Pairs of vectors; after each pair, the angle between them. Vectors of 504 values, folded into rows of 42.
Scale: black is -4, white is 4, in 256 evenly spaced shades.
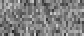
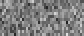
partly aligned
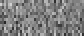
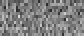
partly opposed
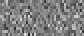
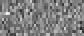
partly aligned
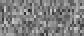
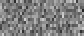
orthogonal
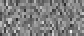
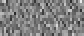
partly opposed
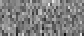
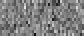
partly opposed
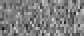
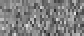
nearly opposite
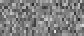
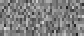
partly aligned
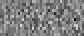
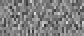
partly opposed
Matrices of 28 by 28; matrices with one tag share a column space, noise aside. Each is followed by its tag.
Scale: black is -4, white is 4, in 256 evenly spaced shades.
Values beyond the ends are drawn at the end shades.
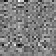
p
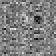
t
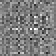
t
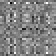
t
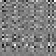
p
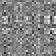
t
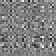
p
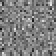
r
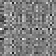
t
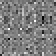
t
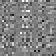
p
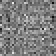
t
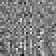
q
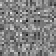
r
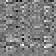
p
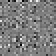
p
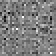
t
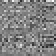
p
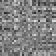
r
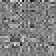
p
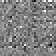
p
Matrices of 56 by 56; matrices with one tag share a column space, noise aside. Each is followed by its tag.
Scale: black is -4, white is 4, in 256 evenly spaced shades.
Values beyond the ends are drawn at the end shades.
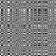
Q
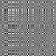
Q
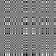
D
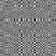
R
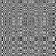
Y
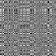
Q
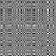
Q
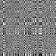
D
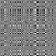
Q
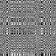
D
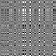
Q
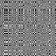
Q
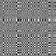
R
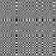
R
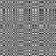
Q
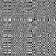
R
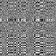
R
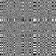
R
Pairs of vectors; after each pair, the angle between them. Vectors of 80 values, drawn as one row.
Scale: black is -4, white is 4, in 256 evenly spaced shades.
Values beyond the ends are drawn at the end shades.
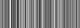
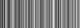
orthogonal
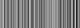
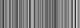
nearly opposite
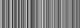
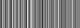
nearly opposite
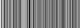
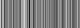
nearly parallel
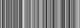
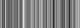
nearly parallel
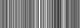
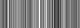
nearly parallel
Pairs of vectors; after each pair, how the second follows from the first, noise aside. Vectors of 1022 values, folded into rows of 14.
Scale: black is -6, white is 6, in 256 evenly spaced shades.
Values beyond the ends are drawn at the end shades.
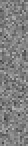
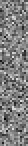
scaled up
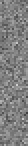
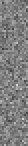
copied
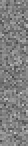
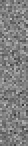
negated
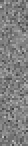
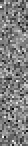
scaled up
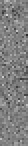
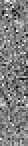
scaled up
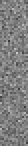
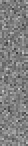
negated
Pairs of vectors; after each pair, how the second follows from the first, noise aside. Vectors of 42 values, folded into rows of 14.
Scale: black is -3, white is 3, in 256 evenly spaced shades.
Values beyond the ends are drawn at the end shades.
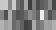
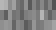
shrunk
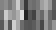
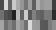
shuffled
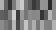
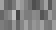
shrunk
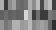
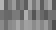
shrunk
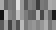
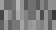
shrunk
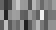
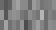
shrunk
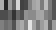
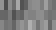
shrunk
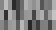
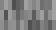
shrunk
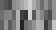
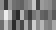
shuffled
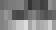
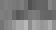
shrunk
